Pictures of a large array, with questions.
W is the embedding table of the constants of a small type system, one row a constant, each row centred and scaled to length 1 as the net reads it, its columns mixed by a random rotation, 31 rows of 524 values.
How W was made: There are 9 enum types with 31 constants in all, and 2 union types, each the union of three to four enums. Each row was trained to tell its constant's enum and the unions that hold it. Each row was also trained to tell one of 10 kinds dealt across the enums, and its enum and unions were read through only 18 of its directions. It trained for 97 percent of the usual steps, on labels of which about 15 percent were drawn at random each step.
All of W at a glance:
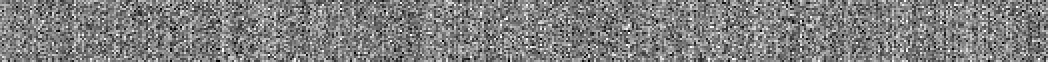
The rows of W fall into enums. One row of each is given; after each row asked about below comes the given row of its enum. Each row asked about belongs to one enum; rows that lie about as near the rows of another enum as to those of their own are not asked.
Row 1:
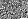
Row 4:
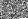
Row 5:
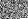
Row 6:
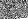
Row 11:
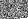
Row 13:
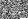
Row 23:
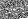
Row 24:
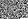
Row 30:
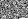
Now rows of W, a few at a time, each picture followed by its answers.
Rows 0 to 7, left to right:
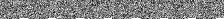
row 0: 30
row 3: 23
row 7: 6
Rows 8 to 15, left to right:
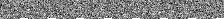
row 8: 30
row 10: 24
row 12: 23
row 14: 6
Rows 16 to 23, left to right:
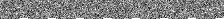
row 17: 11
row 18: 24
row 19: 4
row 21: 6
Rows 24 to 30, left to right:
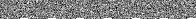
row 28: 23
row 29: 30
